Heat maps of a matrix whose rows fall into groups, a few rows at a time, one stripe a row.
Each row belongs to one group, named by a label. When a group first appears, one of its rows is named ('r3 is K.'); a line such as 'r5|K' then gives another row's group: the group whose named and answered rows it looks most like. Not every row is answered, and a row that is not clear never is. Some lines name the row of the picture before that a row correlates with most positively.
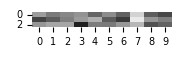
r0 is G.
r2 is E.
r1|G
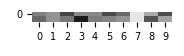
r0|G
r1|E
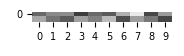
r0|E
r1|G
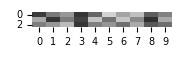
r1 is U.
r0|E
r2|E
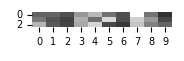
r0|G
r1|G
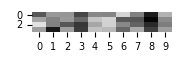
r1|U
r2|U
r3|U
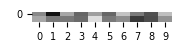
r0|U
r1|U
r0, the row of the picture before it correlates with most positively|3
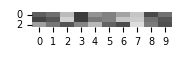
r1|E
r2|G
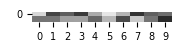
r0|U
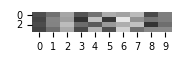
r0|E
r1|E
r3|E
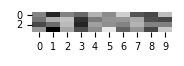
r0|U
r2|E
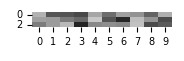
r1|G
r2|E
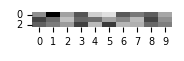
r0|U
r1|E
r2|E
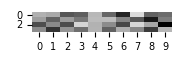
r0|G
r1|U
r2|G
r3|U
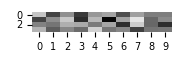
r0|U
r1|E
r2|G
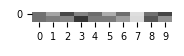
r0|G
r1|E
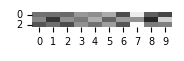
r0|G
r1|U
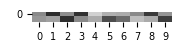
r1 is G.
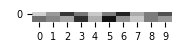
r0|G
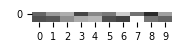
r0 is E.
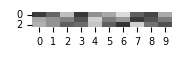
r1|U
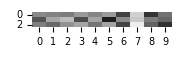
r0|G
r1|E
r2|G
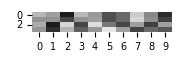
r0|G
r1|G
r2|U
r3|U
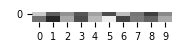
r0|U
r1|U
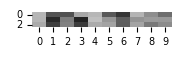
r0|G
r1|U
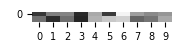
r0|E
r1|U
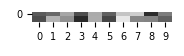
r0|E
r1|E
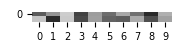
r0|E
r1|U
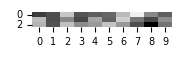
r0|E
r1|U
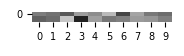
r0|G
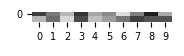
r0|E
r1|U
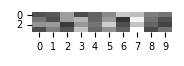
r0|E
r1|G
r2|G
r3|G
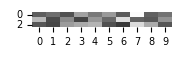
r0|G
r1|U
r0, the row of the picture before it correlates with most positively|3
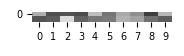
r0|U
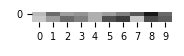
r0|U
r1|G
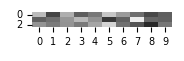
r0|U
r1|G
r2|U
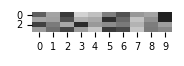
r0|G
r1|G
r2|E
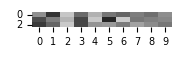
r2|E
